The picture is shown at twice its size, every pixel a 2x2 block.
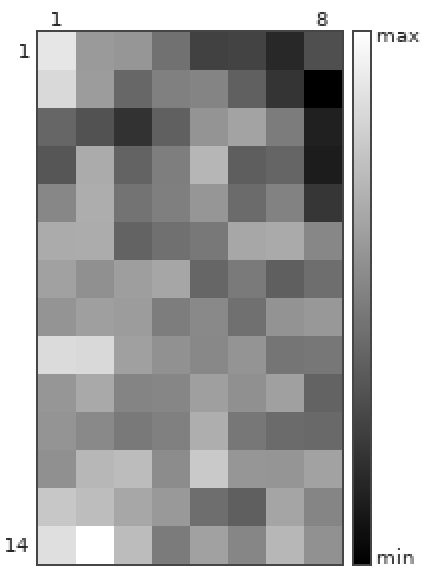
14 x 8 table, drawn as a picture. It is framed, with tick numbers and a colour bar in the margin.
The bottom left is the ninth with the highest average. The halves do not mirror each other. There is an overall slope up to the bottom left. The ninth with the lowest average is the top right. No row or column stands out.
